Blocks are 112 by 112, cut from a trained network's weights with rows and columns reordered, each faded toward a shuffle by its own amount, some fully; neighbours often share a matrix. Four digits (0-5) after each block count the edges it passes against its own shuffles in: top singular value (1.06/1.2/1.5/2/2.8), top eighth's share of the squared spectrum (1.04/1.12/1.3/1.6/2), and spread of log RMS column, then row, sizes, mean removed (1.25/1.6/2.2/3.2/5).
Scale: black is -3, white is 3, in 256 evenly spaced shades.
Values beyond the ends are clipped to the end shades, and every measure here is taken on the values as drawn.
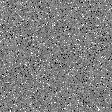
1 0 0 0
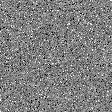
1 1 0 0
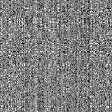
3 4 2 3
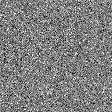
0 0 0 0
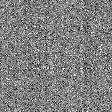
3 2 0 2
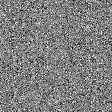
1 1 0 0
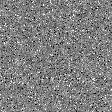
2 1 0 0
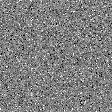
2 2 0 0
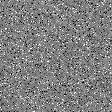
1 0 0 0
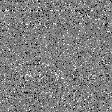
3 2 1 2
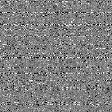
4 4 1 4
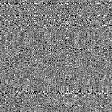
4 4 2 3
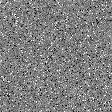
0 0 0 0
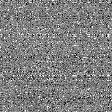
4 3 1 2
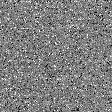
2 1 0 0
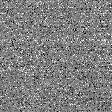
3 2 0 1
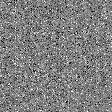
2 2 0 1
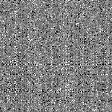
3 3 1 2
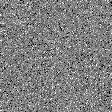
2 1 0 0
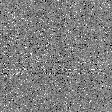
2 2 0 1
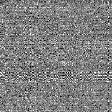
4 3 2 3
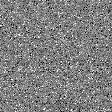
2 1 0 0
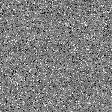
1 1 0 0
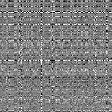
5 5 3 4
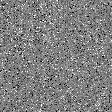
2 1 0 0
